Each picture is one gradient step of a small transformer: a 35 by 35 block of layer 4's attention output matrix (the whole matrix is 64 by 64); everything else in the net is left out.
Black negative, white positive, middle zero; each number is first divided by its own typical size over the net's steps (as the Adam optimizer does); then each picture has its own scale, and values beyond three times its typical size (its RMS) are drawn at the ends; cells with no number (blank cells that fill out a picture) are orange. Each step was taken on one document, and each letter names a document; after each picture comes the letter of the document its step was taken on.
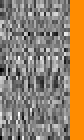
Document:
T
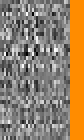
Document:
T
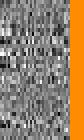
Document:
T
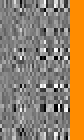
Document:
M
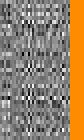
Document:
T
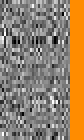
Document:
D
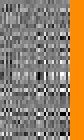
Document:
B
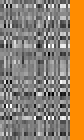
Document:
B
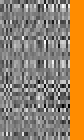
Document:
B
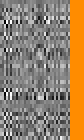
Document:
B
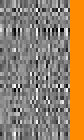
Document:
M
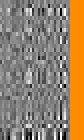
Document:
M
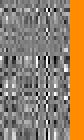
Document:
M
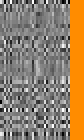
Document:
B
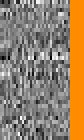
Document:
T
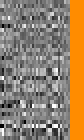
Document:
D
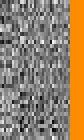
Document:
T
